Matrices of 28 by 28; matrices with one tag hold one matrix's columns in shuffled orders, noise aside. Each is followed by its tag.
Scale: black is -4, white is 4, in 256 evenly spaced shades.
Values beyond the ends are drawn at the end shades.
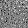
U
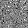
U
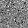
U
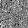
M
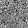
U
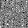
M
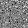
U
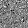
U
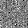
M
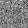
U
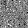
M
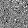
U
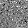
U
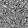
U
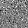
U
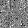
M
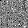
M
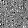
M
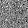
U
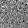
U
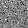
U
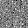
M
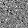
U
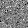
U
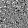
U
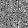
M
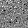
U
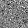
U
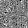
M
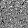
U
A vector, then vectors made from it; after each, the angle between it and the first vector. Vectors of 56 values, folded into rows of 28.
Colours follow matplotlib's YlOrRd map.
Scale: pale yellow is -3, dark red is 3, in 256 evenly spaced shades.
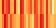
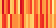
nearly parallel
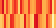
partly aligned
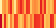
orthogonal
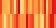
nearly opposite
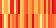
nearly opposite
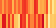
partly aligned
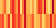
partly opposed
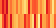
partly aligned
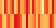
partly opposed
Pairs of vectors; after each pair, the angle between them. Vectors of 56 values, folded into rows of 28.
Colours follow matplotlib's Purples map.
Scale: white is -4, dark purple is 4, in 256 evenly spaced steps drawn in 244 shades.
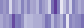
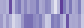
nearly opposite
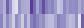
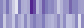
nearly parallel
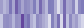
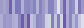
nearly parallel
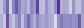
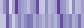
nearly parallel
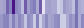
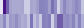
orthogonal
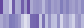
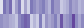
nearly opposite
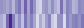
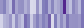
orthogonal
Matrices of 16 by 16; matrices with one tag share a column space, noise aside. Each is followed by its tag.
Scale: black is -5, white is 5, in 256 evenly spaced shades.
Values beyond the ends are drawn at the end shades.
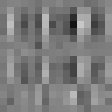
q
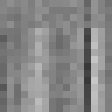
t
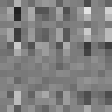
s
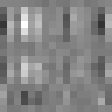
q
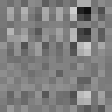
s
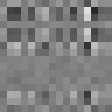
s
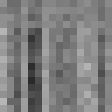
t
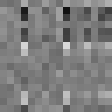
s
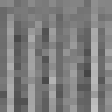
t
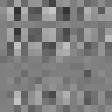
s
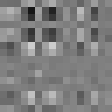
s
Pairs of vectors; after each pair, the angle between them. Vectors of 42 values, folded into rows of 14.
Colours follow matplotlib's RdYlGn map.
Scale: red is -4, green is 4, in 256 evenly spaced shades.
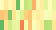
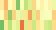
nearly parallel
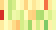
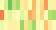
partly aligned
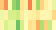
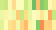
partly opposed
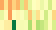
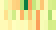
orthogonal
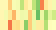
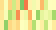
partly aligned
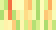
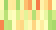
orthogonal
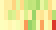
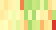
nearly parallel
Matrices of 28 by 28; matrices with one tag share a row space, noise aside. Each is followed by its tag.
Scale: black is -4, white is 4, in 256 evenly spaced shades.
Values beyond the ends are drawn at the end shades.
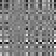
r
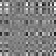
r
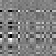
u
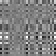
r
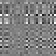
r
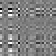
u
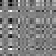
u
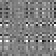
r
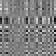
r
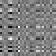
u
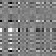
u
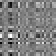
u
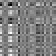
u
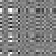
u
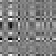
u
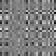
r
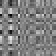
u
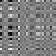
u
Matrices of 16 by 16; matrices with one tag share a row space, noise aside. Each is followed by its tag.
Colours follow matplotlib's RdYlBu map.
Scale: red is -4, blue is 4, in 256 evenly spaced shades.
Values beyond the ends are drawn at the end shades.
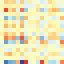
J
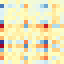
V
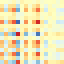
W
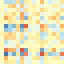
J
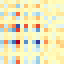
W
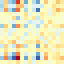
W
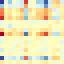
V
